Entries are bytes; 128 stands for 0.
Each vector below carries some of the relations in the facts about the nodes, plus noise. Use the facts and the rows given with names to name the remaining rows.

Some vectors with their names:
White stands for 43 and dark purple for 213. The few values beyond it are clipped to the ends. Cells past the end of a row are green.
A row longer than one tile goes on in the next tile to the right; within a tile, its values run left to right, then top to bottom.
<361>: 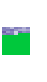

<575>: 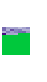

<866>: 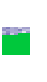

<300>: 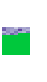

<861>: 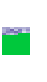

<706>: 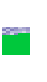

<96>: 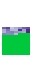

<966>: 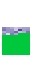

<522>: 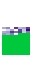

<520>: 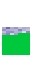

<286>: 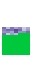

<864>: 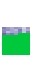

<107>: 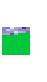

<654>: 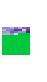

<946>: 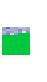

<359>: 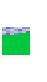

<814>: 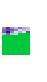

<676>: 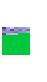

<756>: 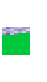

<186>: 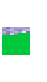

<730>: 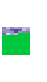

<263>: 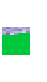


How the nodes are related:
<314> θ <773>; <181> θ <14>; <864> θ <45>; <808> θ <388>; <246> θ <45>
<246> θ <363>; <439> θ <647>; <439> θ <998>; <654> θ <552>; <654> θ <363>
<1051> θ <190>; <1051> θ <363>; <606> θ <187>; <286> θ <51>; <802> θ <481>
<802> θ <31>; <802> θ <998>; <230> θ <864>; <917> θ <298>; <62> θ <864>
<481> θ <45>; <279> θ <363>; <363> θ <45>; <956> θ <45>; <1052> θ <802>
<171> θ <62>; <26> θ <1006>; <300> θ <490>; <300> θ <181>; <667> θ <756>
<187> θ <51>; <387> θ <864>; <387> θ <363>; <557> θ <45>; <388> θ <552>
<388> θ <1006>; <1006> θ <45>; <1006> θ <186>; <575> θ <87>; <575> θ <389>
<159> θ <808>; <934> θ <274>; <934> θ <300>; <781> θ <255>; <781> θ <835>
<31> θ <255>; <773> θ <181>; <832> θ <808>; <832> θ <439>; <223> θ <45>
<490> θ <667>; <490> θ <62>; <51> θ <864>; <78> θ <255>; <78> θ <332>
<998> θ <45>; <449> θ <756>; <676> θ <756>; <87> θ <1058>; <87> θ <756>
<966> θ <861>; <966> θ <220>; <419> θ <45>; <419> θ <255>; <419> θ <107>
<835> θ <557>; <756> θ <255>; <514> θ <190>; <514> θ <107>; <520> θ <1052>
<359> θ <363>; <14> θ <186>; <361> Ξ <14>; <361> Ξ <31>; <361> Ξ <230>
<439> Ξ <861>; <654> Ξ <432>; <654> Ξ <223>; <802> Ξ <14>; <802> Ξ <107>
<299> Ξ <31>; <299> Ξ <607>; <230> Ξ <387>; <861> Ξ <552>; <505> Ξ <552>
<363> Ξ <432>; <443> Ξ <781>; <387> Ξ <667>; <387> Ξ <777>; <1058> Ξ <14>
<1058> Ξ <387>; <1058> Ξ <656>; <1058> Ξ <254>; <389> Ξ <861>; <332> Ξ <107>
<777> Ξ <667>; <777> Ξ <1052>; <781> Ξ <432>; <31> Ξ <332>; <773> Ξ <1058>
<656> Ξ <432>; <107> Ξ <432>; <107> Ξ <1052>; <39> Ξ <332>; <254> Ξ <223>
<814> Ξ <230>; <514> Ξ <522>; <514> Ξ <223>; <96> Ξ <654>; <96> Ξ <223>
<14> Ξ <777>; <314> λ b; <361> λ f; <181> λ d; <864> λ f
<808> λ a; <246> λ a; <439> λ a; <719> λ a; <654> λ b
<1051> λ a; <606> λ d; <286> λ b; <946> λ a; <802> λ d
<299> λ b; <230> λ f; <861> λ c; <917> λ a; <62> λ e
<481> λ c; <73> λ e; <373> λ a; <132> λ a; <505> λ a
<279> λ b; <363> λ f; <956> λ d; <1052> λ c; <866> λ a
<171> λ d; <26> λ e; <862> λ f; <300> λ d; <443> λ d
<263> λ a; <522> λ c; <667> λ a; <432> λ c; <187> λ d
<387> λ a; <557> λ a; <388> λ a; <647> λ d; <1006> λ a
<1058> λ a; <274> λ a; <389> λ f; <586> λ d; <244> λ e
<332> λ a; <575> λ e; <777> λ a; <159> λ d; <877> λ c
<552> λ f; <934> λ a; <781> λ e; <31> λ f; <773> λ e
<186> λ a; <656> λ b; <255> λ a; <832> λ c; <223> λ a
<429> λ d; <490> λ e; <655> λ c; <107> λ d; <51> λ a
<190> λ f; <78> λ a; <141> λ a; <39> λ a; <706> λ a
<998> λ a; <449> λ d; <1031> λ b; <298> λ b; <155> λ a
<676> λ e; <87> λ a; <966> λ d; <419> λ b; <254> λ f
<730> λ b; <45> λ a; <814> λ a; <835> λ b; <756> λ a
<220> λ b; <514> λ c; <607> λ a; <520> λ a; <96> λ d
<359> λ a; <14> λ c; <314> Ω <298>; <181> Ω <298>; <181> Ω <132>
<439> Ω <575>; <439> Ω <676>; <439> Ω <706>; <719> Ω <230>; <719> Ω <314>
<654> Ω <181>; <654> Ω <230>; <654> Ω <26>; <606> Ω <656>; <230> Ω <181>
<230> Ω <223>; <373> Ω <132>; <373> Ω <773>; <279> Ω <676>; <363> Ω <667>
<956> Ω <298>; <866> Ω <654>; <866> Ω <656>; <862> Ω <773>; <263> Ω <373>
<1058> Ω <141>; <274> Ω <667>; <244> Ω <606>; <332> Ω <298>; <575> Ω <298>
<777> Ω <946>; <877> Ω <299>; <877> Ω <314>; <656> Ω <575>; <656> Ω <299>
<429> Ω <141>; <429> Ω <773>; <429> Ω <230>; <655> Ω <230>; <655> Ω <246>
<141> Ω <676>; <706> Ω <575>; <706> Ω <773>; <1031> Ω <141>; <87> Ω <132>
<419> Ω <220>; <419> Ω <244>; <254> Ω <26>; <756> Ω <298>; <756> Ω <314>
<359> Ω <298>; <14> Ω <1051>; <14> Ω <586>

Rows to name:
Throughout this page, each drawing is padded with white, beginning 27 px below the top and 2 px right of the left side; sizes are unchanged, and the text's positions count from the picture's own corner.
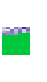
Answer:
<432>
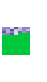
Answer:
<31>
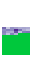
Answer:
<419>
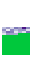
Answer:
<667>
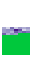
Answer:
<314>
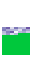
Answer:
<39>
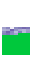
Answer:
<14>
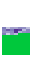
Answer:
<279>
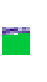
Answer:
<299>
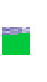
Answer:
<389>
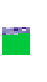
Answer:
<656>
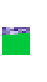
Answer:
<773>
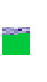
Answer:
<181>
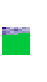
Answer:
<244>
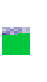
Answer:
<877>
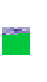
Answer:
<298>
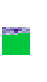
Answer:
<1031>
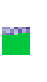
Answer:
<254>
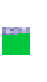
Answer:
<862>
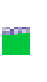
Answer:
<1052>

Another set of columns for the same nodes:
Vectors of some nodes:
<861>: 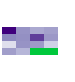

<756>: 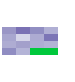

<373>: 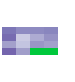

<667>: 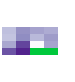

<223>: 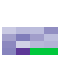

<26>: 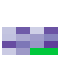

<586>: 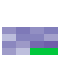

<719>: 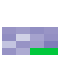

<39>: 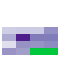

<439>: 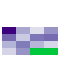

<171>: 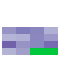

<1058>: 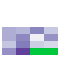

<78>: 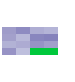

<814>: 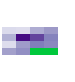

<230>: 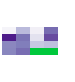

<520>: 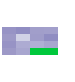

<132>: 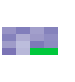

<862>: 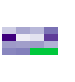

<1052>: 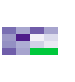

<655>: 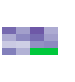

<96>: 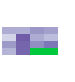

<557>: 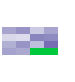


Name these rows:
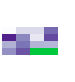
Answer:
<254>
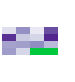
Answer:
<190>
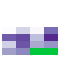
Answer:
<361>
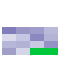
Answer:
<481>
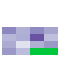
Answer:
<832>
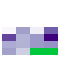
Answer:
<864>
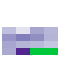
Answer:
<387>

